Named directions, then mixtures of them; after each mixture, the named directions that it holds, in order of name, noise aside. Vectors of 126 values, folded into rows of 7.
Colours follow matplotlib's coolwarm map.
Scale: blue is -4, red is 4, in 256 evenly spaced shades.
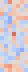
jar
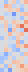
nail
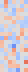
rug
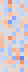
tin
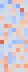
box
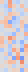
tin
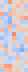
jar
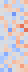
nail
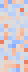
box, rug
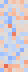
box, jar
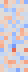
rug, tin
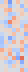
tin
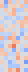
rug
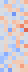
nail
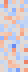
rug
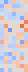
box, nail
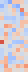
box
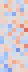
box, nail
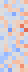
nail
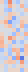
tin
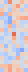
jar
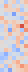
nail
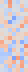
nail, tin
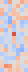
jar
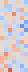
nail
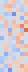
nail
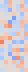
box, tin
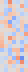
tin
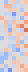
nail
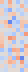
tin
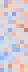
jar, nail
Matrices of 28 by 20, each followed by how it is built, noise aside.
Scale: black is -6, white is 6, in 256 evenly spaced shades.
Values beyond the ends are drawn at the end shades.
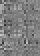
low rank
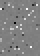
sparse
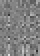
low rank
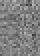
low rank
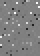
sparse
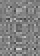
low rank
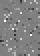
sparse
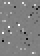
sparse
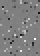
sparse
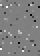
sparse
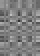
low rank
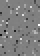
sparse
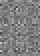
low rank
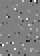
sparse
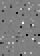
sparse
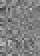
low rank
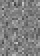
low rank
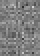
low rank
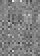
low rank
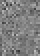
low rank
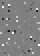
sparse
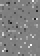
sparse
